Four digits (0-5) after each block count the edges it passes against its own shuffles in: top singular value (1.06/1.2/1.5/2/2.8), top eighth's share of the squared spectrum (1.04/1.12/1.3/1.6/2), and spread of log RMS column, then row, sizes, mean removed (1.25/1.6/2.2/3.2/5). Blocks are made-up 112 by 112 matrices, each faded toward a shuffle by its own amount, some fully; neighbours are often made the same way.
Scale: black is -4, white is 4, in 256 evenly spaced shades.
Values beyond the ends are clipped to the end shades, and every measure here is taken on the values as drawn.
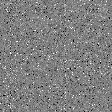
3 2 1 0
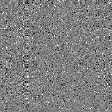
4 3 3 2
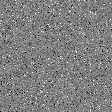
1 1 0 0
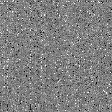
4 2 1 1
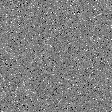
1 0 0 0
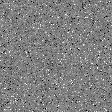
1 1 0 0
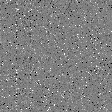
3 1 0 0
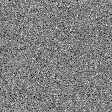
0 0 0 0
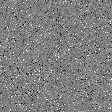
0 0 0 0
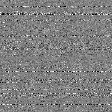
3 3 0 4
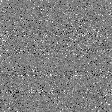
1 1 0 2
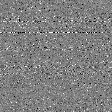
3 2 0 3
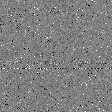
3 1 0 1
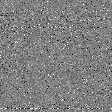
2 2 0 2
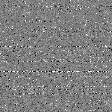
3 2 0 3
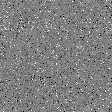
0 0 0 0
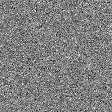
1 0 0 0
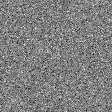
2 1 0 0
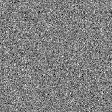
3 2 1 1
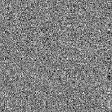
4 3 2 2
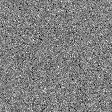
2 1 0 0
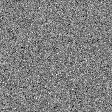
1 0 0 0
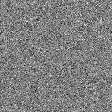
3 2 0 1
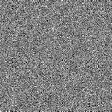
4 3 1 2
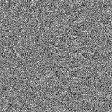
4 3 2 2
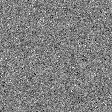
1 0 0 0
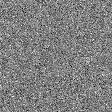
1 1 0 0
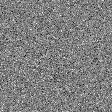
0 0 0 0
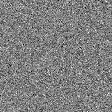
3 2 0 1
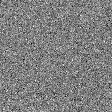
2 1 0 0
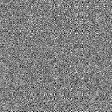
4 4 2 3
